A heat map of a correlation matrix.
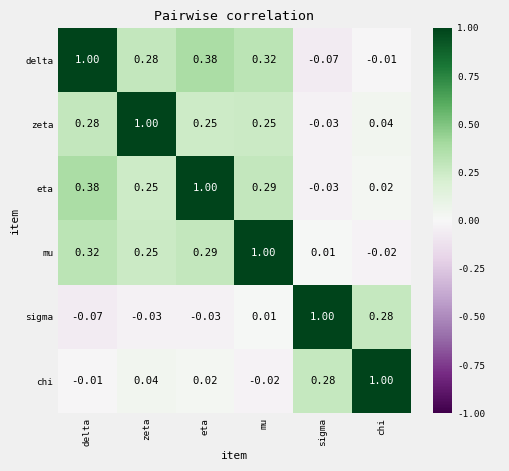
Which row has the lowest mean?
sigma
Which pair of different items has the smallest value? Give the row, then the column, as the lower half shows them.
sigma, delta
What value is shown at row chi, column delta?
-0.01
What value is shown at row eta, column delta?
0.38
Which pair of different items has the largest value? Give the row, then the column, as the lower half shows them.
eta, delta
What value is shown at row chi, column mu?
-0.02
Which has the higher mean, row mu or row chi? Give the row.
mu
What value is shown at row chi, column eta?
0.02
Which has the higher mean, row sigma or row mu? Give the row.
mu
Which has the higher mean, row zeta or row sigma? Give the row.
zeta
